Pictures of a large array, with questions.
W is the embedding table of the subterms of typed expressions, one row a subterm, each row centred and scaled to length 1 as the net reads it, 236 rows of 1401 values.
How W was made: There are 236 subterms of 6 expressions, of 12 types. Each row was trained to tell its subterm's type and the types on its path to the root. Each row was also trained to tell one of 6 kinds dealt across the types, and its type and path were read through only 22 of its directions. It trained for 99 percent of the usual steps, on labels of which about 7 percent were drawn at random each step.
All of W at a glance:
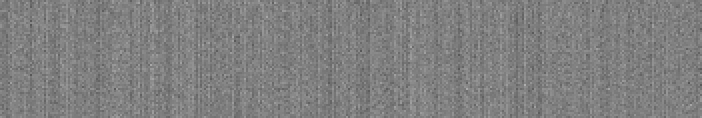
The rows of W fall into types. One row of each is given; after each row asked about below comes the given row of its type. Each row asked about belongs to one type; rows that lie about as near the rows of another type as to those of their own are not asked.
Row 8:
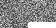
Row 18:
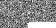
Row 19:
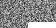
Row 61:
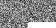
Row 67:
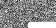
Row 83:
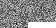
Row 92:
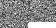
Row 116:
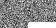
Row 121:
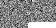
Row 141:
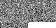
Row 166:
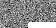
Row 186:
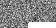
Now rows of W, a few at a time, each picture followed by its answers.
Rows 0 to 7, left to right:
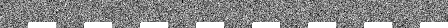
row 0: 61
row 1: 83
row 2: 186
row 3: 121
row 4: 121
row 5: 61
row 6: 121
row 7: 61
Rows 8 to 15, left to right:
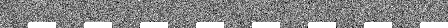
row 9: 18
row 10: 166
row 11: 186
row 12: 186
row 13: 141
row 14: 19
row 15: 18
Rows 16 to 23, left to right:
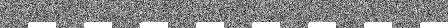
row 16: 8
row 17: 8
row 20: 8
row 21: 83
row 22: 116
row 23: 83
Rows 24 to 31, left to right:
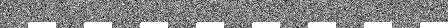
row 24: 121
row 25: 116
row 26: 67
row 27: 92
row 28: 92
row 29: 67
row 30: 83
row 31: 141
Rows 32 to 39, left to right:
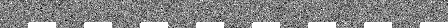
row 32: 121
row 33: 67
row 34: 116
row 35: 121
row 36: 18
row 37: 121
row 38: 67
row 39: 141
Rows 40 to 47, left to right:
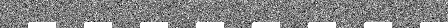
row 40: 121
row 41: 166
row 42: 166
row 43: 166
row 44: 67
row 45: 116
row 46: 67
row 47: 92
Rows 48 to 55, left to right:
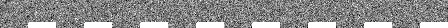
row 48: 121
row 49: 166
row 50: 141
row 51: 116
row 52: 116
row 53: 141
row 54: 166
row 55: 116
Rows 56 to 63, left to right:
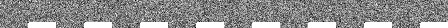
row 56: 8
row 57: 141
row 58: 186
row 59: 116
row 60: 61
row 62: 19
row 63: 186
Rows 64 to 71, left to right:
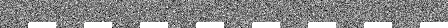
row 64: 186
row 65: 92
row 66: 92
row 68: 121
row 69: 61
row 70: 166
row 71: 121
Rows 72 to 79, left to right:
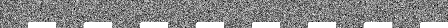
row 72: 18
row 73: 8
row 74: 8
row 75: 67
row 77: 141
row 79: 83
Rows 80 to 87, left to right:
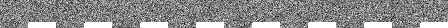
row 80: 61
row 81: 18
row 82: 92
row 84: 67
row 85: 83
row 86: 19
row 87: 18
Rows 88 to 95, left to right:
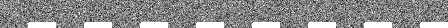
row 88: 61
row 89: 121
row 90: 18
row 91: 83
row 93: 18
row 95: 67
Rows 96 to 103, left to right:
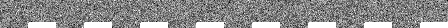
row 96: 83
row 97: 83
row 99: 61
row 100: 141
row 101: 186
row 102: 8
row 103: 18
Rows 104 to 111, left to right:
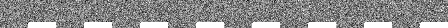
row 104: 61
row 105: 141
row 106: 166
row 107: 18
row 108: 8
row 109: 61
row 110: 92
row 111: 116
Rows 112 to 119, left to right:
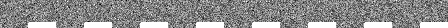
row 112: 83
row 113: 61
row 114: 92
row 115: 61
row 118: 92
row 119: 116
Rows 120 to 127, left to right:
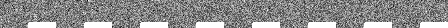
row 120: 141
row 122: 186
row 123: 61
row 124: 92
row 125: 61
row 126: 18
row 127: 19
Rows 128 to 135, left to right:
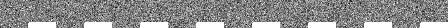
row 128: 186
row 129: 116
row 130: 166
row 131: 61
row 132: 121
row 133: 92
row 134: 186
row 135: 61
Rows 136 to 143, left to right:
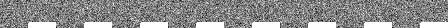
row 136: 186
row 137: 8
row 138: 92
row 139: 141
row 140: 61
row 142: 186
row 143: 166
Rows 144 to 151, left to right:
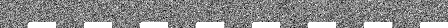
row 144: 141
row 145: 186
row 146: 18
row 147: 116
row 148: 19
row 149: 8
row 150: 18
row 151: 121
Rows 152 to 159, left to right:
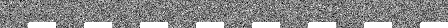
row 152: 8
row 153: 186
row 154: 116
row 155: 83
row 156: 8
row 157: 19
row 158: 19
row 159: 67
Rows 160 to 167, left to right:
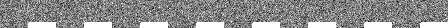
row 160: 8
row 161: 19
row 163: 186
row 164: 67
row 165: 83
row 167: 67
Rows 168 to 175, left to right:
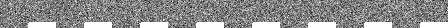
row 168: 83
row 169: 19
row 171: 92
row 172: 83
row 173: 61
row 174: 186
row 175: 61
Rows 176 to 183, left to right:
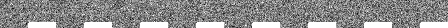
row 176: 18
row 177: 19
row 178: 19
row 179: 92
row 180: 92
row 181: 8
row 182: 83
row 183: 18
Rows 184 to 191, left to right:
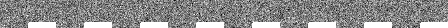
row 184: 83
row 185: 8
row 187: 19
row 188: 18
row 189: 83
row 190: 166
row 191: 67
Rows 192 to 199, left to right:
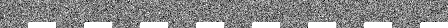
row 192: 92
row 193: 141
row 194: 61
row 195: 121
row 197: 92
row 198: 8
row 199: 83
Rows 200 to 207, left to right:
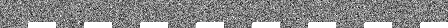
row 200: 61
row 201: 186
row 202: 186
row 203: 18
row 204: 141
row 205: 61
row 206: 141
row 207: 67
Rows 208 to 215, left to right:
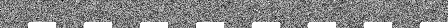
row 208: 141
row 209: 8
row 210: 19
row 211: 141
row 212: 166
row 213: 92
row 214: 8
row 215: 67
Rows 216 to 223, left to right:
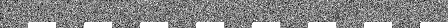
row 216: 18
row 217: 141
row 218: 92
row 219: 8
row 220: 116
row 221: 19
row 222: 83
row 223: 186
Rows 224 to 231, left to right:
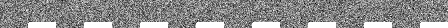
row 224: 83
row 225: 19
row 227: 67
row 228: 67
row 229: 61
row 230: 166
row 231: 186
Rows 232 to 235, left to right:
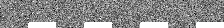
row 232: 83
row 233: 19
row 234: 8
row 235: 116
